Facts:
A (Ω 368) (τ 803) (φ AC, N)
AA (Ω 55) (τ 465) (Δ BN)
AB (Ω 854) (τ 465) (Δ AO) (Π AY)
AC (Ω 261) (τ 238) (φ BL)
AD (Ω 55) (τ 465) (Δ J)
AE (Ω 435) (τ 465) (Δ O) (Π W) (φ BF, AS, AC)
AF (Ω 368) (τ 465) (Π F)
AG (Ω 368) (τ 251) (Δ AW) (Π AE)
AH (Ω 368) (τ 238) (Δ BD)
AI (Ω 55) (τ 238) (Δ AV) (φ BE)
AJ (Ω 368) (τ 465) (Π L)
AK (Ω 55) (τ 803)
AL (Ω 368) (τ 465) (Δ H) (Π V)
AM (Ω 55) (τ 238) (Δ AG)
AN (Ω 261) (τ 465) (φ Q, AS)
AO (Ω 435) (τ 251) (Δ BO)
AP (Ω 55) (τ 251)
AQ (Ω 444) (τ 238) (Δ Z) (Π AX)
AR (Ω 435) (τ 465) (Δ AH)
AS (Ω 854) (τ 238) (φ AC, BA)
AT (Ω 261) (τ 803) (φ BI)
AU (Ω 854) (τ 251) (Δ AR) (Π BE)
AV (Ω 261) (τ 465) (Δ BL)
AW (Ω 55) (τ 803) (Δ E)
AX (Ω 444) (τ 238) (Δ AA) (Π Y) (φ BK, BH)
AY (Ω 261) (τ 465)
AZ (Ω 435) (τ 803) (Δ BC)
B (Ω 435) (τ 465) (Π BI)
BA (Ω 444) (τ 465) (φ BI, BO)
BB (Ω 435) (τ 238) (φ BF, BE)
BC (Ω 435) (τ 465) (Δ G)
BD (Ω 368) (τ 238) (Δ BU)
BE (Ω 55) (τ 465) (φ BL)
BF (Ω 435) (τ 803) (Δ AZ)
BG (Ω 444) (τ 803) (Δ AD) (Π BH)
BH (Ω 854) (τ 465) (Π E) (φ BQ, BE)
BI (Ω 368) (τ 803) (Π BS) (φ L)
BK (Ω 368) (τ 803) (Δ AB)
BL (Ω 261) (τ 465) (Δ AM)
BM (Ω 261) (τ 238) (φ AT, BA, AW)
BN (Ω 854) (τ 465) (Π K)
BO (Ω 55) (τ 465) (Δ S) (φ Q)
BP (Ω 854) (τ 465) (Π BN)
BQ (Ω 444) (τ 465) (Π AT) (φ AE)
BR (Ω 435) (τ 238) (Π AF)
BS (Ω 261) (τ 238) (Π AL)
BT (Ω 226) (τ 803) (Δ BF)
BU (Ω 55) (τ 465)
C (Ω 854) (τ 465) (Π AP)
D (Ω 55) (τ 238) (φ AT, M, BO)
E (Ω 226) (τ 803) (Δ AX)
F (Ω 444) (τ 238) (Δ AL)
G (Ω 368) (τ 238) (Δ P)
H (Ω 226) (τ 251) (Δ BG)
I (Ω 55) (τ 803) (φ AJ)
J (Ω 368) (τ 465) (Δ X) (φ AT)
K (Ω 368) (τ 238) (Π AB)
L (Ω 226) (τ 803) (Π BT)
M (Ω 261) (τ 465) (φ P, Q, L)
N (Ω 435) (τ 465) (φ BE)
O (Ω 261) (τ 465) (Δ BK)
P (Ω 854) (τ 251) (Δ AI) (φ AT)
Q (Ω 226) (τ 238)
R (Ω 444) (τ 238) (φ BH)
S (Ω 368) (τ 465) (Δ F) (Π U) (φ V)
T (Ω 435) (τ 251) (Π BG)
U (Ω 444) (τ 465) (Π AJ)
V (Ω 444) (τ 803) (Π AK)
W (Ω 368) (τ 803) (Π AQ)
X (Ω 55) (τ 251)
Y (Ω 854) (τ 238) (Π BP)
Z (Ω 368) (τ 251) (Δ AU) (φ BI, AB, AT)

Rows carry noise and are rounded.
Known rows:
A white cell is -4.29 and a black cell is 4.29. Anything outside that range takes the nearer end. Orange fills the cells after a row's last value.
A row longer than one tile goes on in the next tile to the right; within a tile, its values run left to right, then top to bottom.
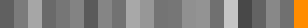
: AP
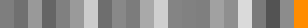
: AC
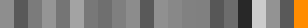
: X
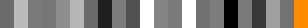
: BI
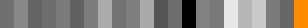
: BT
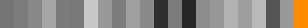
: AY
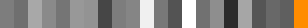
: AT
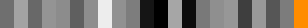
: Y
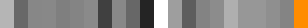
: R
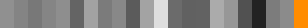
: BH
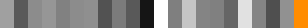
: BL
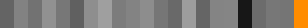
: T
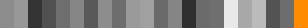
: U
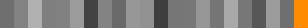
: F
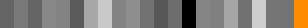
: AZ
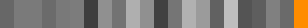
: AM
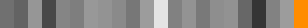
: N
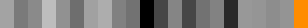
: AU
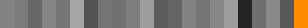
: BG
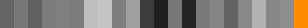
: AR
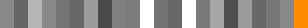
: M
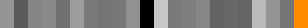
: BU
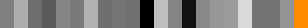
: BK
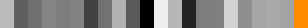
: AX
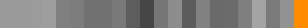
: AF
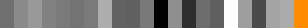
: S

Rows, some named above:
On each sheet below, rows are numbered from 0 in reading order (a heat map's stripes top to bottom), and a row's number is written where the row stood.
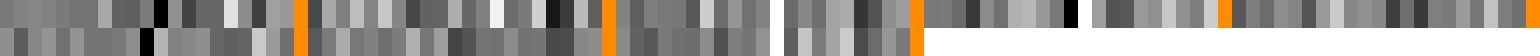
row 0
S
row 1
V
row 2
BB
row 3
AE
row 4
AZ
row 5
BU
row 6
AO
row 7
AI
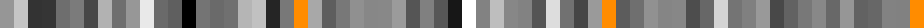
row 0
AJ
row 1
BL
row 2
BC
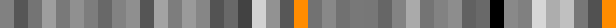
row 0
X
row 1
BT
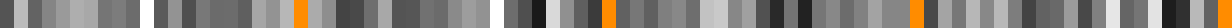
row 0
AL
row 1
L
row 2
AR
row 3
V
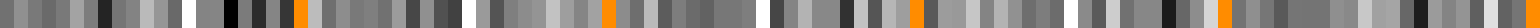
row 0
Q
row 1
A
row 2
Z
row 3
BS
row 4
I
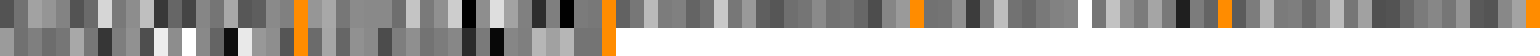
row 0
BC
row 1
AB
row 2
AO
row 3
BE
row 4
AO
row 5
BO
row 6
G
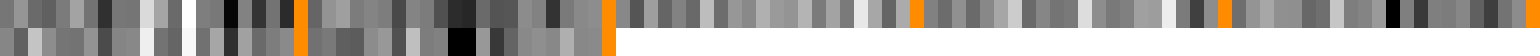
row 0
Q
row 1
W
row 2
AN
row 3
AC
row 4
C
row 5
M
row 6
AQ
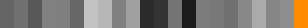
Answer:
AR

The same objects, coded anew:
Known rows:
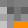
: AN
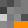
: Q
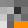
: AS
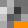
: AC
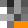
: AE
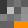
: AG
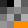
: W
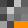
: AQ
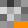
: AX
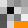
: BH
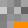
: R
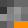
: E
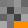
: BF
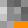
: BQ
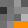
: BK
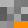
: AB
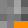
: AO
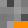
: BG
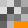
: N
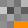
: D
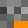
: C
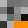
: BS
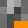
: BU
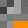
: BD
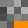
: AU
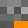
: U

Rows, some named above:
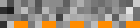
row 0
AL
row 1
S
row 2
Z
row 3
A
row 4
P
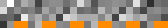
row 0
BE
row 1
S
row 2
AT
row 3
S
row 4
AT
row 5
AJ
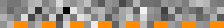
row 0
A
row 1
BB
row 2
BH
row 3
K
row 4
J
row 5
BO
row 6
BM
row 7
AB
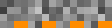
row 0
G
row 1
BA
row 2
Y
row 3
BA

